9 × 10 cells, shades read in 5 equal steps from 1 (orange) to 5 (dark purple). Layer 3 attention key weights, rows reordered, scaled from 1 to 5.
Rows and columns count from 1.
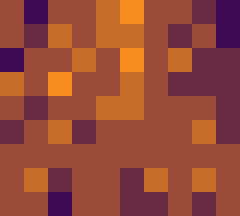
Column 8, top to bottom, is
3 4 2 4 3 3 3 3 3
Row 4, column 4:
3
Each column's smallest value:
2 2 1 2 2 1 2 2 2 3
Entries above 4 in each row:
2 1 1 0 0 0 0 0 1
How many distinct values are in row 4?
4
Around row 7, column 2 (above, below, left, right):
3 2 3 3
